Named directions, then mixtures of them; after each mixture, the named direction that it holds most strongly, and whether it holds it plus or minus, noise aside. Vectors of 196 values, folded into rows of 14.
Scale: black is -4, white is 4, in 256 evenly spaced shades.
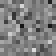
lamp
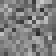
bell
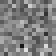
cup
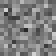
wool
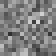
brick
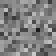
wool, plus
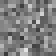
brick, plus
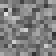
wool, minus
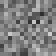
brick, minus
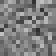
bell, plus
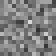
cup, minus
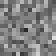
wool, plus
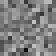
brick, minus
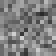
brick, minus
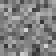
wool, minus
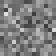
wool, minus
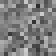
brick, plus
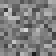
wool, minus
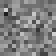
wool, plus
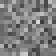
brick, plus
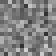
cup, plus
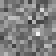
bell, minus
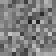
brick, minus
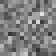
brick, plus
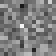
lamp, minus
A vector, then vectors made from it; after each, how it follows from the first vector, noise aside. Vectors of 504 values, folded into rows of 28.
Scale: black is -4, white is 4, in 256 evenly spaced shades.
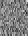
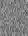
shrunk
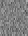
shrunk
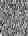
reversed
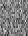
wrapped around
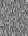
shrunk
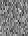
wrapped around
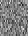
wrapped around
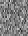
wrapped around
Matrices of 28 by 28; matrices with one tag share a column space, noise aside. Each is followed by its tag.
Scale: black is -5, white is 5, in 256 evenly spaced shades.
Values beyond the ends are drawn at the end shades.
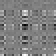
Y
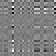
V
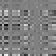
Y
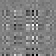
Y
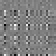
Y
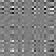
V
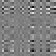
V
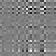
V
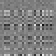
Y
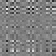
V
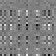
Y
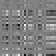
Y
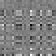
Y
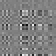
Y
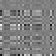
Y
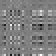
Y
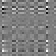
V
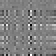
Y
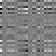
V
